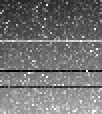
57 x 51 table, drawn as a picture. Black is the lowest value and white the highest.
Ninth with the lowest average: top left. Slope: up to the bottom. Odd lines: rows 21, 36 and 44.
